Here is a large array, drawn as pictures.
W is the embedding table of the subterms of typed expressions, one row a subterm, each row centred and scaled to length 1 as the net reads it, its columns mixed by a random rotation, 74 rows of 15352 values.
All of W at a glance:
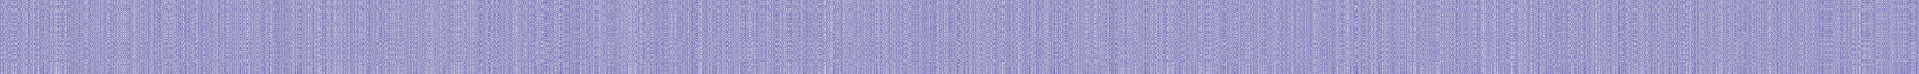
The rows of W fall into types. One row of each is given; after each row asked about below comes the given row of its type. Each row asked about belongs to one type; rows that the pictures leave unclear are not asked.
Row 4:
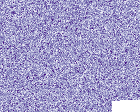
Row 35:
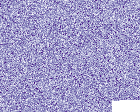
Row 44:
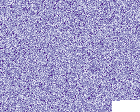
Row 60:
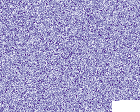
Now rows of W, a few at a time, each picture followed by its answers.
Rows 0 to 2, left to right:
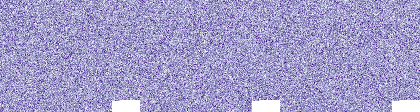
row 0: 60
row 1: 35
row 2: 35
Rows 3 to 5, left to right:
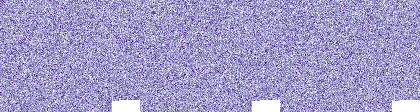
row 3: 35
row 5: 60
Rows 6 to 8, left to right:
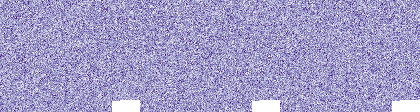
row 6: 44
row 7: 60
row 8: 44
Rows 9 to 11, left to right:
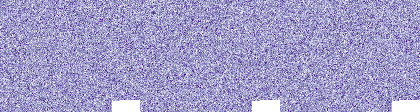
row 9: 44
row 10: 4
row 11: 35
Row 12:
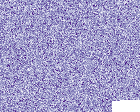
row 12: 4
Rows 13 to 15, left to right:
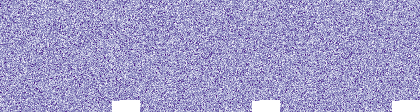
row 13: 35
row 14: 60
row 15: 60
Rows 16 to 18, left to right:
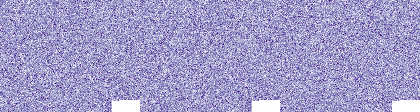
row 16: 4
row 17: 35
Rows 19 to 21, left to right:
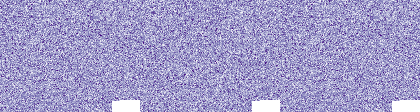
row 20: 4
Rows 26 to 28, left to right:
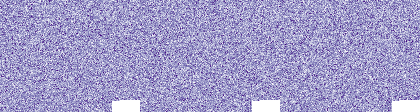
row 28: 35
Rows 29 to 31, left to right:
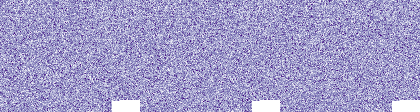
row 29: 4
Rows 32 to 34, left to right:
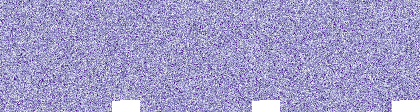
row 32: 60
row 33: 35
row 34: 4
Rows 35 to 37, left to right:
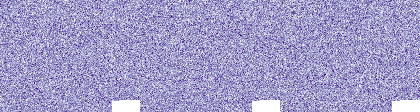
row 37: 4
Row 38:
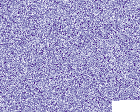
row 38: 35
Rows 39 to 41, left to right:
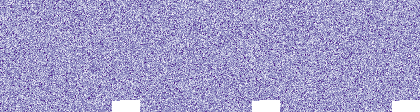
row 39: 44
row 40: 35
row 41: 60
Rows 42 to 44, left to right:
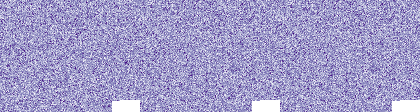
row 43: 44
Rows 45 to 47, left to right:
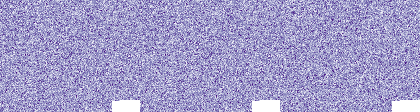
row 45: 60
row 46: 60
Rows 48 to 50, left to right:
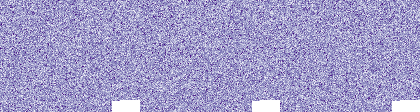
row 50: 44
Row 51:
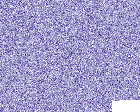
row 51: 60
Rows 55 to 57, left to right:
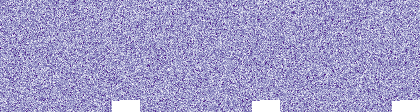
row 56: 4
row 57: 4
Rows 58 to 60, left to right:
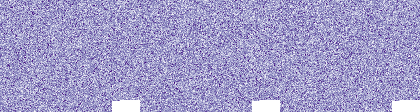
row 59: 35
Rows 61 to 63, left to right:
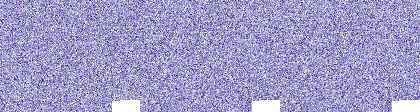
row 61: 60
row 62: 35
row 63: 35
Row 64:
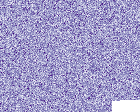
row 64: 44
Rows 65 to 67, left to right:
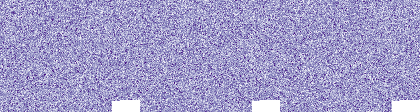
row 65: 4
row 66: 35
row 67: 4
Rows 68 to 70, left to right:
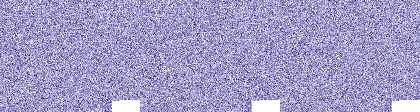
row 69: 4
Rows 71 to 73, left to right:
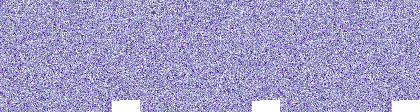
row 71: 4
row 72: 4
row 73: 4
